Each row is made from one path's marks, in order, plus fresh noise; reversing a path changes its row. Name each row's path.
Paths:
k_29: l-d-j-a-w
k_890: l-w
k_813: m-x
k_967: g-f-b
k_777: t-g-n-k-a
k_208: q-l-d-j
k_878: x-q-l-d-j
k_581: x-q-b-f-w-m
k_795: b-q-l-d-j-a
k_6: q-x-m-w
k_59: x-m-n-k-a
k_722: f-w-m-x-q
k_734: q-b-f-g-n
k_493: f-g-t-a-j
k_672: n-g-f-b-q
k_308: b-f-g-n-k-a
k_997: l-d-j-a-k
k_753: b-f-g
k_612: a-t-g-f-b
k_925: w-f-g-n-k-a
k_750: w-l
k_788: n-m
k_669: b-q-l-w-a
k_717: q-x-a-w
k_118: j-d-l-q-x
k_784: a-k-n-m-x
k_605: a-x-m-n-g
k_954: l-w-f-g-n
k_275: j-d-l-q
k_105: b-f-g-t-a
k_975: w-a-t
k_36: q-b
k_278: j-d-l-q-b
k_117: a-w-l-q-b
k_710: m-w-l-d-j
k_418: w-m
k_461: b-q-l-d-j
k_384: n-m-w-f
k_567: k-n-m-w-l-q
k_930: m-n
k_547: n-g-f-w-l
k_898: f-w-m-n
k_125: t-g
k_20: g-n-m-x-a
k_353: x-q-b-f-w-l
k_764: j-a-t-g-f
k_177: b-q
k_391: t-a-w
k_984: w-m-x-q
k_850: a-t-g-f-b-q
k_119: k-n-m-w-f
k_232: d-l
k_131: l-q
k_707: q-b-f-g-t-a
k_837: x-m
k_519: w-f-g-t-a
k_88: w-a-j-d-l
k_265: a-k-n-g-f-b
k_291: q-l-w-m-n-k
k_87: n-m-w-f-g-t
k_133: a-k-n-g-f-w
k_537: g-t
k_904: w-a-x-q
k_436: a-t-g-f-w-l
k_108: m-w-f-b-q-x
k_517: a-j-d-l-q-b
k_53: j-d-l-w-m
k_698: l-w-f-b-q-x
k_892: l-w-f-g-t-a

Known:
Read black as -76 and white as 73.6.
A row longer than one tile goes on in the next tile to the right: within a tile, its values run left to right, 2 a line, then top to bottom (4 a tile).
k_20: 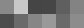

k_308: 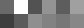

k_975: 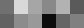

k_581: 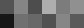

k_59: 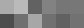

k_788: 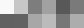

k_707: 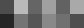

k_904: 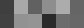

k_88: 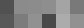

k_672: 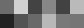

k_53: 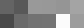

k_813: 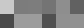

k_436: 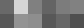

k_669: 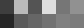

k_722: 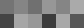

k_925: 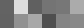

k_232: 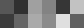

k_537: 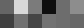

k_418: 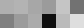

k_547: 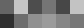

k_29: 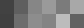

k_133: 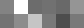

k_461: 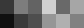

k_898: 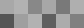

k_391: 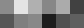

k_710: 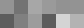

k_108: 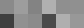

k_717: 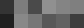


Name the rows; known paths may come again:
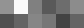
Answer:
k_777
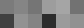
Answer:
k_984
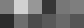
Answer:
k_125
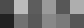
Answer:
k_707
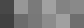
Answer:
k_517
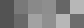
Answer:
k_997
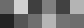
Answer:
k_672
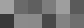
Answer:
k_837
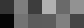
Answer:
k_353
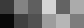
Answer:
k_461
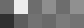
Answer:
k_105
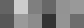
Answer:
k_519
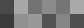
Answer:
k_892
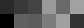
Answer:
k_878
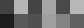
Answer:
k_734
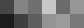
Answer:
k_795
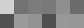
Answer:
k_813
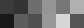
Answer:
k_118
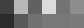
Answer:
k_669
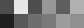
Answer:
k_753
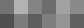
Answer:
k_764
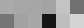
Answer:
k_418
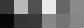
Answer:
k_177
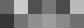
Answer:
k_547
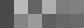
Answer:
k_117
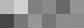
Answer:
k_87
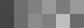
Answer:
k_29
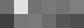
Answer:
k_850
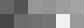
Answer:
k_53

